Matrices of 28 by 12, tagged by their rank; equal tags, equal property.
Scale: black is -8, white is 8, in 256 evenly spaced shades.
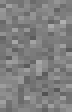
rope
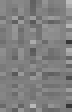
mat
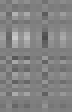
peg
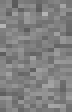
rope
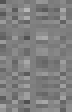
mat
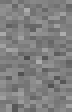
rope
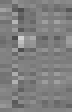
mat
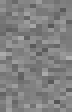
rope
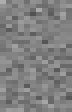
rope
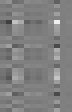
peg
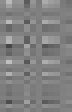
peg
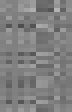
mat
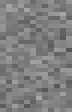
rope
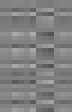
peg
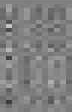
mat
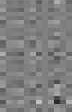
mat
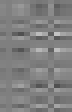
peg
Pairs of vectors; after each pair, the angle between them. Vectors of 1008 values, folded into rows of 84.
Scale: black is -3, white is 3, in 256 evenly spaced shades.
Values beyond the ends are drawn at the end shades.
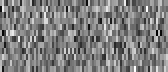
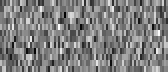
orthogonal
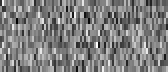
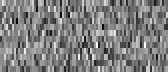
partly aligned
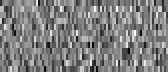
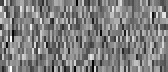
partly aligned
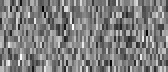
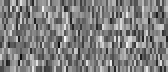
nearly opposite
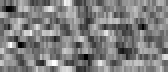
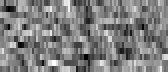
nearly parallel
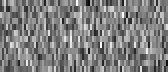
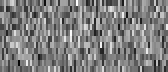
nearly parallel
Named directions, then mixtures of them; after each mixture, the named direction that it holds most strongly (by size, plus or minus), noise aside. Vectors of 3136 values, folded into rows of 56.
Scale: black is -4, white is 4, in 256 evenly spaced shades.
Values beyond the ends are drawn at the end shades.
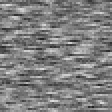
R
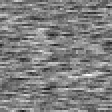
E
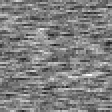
E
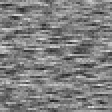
R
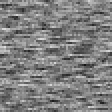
R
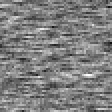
E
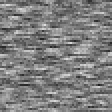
R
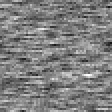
E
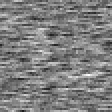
E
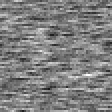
E
